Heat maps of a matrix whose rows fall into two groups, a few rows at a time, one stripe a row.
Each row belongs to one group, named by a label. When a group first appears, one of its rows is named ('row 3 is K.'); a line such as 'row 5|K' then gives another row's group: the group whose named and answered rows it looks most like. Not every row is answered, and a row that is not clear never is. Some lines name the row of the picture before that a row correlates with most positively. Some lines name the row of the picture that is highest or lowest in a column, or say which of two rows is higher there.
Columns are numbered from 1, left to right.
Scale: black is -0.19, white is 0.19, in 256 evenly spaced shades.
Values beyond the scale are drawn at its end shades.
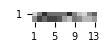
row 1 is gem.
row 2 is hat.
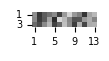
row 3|hat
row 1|hat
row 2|hat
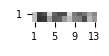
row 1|hat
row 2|hat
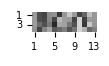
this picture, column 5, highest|1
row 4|gem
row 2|hat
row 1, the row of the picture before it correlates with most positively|2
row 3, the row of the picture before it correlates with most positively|2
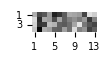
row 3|gem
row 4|gem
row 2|gem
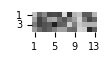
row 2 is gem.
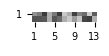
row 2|hat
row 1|hat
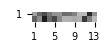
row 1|gem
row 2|hat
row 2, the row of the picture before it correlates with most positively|2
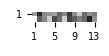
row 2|gem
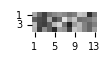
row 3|gem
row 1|gem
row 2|hat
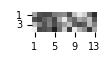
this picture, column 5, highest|1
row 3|hat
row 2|hat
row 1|gem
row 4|gem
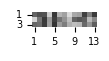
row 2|hat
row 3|hat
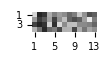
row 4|hat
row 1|gem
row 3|hat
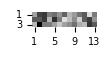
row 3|gem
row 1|hat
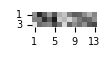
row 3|gem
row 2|hat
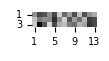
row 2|gem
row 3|gem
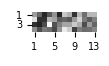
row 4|hat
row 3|hat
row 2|gem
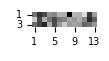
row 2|gem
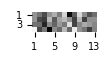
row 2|hat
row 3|hat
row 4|gem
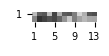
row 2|hat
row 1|gem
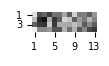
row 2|hat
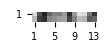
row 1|gem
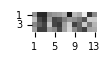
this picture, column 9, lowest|3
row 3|hat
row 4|hat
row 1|gem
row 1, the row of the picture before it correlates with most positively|2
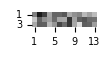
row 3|gem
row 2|gem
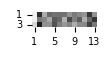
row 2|gem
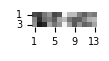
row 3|hat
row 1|hat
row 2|hat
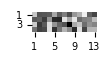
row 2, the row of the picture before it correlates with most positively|1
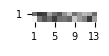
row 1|hat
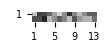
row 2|hat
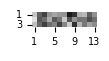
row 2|gem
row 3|hat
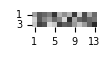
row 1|hat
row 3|gem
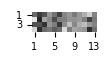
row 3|hat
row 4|gem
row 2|gem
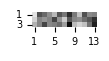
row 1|gem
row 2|gem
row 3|gem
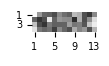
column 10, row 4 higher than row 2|No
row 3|hat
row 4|gem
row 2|hat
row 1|gem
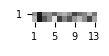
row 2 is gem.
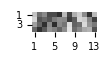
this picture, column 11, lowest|1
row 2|gem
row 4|hat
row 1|gem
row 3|hat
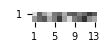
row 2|hat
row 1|gem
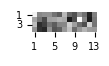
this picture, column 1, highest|1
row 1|gem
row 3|hat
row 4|hat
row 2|gem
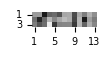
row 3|hat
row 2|hat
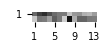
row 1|hat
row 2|gem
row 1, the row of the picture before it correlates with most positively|1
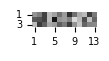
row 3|gem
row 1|gem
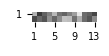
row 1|gem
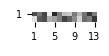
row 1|hat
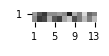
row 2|hat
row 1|gem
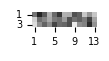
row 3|gem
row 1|hat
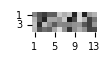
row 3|gem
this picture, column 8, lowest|2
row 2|gem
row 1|hat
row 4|gem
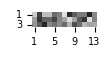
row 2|hat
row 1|gem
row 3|hat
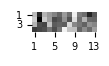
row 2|gem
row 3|hat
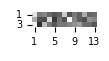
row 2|hat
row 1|gem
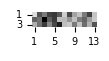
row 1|gem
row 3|hat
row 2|hat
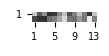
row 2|hat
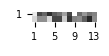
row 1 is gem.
